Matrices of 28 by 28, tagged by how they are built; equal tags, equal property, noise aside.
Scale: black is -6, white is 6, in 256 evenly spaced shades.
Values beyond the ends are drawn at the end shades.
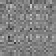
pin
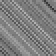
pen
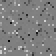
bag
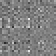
pin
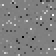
bag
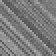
pen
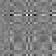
pin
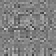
pin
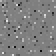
bag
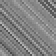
pen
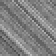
pen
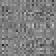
pin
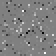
bag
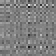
pin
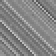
pen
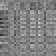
pin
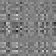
pin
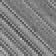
pen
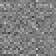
pin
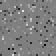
bag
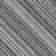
pen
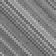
pen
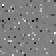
bag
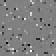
bag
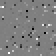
bag
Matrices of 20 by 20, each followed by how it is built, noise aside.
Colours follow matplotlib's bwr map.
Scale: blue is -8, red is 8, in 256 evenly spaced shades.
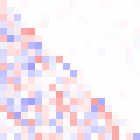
lower triangular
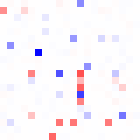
sparse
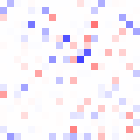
sparse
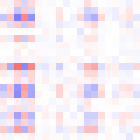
low rank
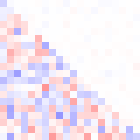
lower triangular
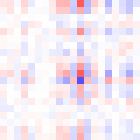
low rank
